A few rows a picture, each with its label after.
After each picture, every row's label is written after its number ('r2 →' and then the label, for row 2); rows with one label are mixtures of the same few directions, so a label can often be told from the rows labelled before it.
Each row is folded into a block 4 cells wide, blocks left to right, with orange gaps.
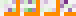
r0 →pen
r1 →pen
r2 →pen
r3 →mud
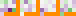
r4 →pen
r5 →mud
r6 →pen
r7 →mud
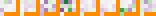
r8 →pen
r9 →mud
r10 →pen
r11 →mud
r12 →mud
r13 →pen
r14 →pen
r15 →mud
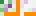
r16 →mud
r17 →pen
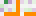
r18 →pen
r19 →pen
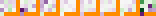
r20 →mud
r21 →pen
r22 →mud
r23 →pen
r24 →mud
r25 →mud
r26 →pen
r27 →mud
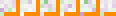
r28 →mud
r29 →pen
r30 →mud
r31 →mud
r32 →mud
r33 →mud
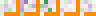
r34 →mud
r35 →mud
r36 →mud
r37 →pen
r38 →mud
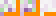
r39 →mud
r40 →pen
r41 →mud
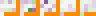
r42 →pen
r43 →pen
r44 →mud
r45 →mud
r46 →mud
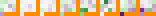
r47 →mud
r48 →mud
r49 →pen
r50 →mud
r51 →pen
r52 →mud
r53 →mud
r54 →pen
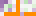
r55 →mud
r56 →mud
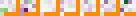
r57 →pen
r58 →pen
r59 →mud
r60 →mud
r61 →mud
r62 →mud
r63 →pen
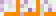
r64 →mud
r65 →mud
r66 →mud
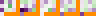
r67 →mud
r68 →pen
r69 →pen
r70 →mud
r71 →mud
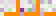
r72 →mud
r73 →pen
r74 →mud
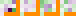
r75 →pen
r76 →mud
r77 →mud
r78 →pen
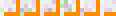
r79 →pen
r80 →mud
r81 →pen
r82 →mud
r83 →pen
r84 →pen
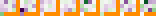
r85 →mud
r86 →pen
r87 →mud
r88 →pen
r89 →pen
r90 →mud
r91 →mud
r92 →pen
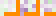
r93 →pen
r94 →pen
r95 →pen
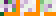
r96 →mud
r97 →mud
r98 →mud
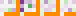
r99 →pen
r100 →mud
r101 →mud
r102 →pen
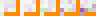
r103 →mud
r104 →pen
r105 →pen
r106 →pen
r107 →pen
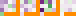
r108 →mud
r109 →pen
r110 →mud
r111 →pen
